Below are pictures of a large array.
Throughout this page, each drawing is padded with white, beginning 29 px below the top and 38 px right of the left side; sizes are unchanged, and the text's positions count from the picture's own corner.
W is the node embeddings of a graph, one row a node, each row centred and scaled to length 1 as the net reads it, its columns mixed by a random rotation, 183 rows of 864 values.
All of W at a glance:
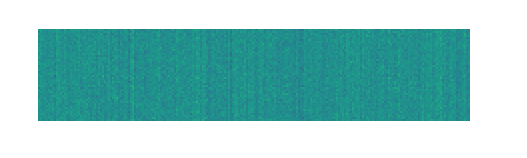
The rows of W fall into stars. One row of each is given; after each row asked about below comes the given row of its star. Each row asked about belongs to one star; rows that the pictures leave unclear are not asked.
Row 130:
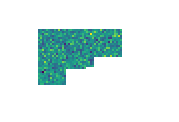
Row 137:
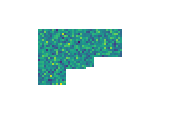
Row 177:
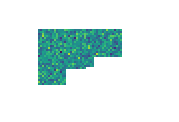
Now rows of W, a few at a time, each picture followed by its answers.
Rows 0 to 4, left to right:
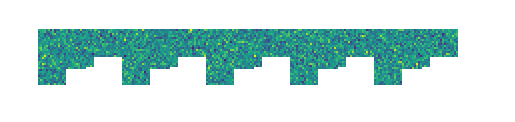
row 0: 137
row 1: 177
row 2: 177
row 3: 177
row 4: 130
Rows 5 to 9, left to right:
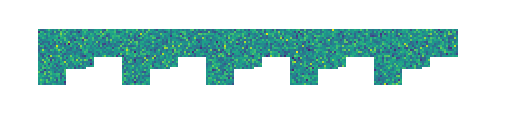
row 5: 130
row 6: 177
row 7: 130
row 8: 137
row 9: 137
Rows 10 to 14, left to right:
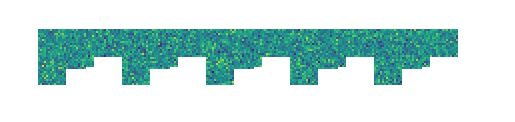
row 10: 177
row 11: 137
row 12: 137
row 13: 130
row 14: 130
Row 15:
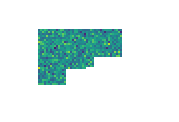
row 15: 137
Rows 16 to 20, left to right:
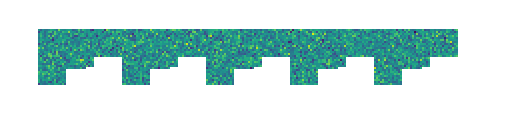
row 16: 177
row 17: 137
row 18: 177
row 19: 130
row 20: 130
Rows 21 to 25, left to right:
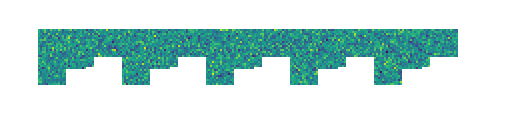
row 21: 177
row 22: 177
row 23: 177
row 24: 130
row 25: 137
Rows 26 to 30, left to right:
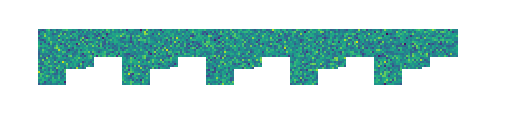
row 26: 130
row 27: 130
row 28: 137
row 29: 177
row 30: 130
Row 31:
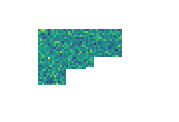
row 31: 137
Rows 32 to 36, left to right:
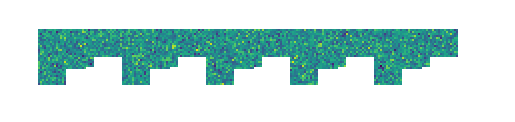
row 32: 130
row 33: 177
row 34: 137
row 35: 137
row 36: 137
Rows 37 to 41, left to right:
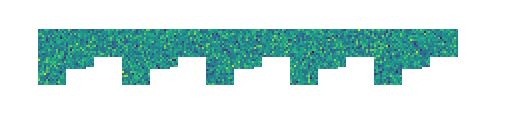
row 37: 177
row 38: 130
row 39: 137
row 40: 177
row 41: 137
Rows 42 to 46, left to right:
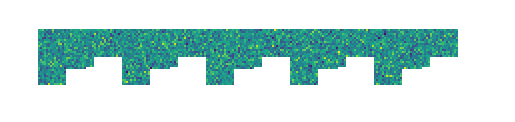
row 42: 137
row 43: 130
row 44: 177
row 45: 130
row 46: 137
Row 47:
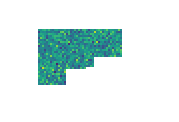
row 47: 130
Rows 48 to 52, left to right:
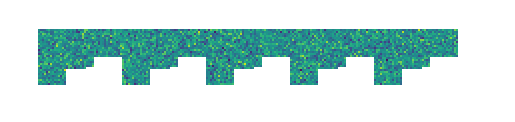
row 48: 130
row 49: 177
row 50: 137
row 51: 177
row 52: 130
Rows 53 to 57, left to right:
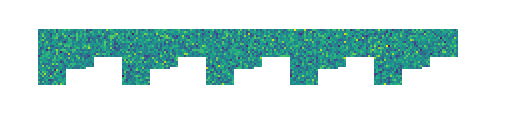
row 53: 177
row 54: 137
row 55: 137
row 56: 137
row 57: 137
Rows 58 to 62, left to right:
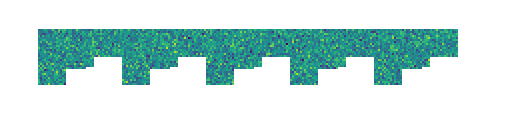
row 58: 177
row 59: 177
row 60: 137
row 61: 177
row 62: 130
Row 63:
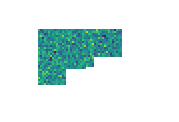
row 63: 177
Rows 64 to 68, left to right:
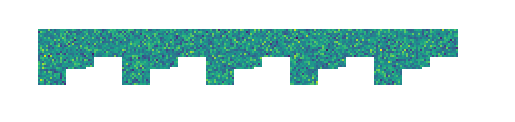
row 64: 130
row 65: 137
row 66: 130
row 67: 137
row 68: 177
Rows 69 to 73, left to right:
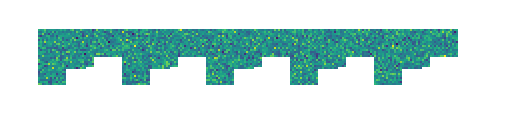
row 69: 137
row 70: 137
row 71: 130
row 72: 177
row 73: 130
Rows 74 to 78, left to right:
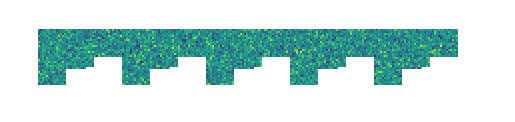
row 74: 177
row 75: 177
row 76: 137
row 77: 177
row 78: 177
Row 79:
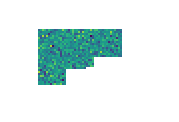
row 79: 137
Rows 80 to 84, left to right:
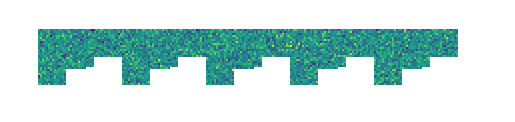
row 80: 177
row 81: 137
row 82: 177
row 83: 137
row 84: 177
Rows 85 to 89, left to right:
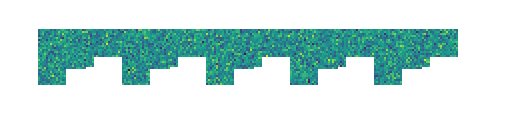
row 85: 137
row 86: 130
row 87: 177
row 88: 130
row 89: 137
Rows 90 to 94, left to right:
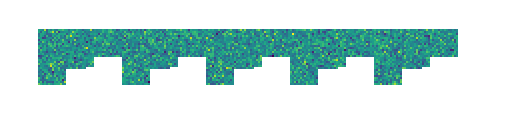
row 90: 137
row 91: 130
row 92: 137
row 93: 177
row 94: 137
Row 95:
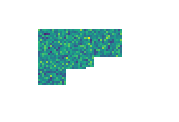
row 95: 137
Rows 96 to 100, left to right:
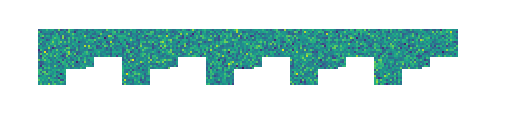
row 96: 177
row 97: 130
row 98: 177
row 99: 177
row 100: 130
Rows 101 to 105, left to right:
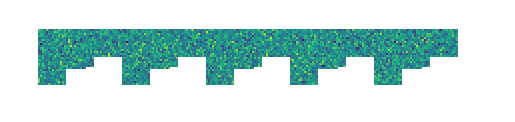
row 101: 177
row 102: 177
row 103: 137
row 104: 177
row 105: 130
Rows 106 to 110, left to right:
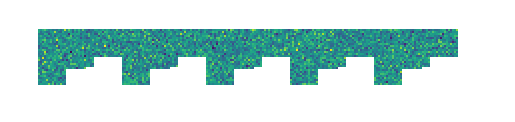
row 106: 177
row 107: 130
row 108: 130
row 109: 137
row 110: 177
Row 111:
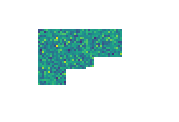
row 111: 130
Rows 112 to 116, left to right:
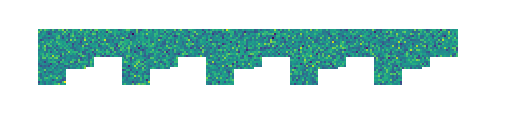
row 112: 137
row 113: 137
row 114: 177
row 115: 177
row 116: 130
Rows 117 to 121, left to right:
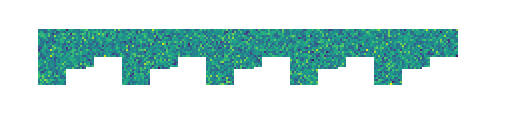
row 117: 130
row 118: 130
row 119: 130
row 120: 177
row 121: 137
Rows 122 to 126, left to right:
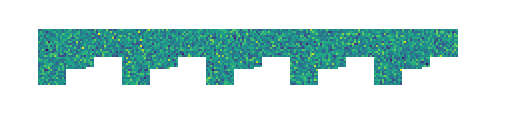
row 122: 177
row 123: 130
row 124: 177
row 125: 130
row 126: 130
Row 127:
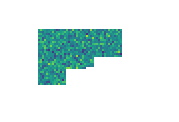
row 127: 137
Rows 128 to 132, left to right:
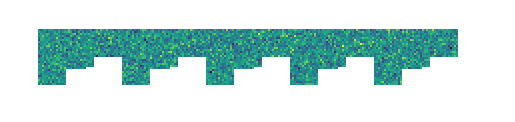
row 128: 177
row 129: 177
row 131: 137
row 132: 137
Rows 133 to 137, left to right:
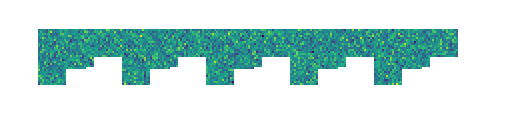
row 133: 130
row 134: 130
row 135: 130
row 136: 177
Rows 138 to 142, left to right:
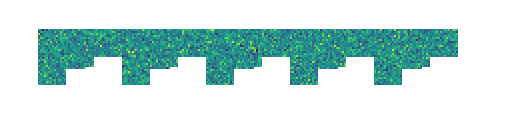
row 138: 130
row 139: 177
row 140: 137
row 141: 137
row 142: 177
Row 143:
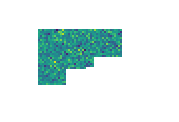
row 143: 137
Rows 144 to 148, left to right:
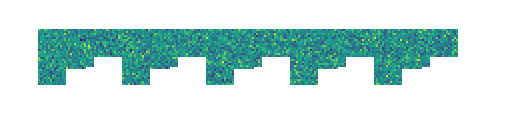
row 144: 177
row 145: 177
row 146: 137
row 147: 177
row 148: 137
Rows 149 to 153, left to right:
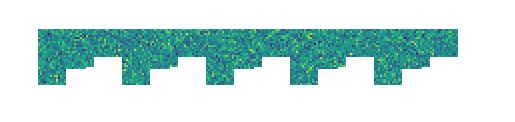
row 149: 137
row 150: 130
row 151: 130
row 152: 137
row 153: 130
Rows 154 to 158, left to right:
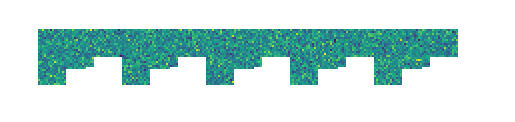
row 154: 137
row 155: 177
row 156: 137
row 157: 130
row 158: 130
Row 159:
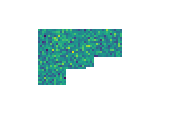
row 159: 177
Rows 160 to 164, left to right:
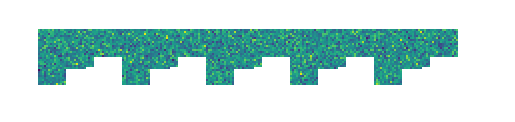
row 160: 137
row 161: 130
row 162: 130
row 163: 177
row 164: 130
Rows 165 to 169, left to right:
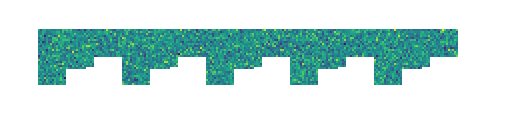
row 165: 177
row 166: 137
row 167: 177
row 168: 130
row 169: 177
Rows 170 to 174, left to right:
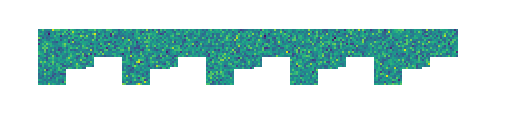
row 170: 137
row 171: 137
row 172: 177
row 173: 177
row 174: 137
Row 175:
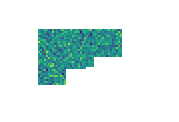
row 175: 137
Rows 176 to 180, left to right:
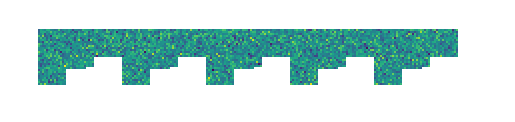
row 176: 177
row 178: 130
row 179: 137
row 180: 130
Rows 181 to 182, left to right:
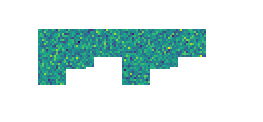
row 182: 137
